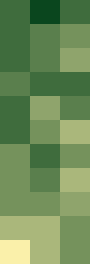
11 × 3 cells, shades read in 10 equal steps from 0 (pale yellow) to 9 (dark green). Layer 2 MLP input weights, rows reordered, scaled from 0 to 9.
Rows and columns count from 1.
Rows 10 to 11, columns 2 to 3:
3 5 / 3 5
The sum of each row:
23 18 17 20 17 15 17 14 14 11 8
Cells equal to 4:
3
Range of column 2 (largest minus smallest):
6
